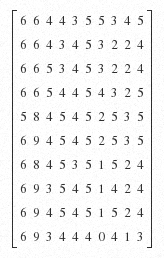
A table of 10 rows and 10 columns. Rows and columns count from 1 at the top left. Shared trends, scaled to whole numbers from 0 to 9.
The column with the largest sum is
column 2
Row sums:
45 39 40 44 46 48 43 43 45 38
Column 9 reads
4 2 2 2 3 3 2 2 2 1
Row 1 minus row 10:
0 -3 1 0 -1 1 5 -1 3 2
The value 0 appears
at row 10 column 7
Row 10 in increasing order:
0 1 3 3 4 4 4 4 6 9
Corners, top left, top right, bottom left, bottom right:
6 5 6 3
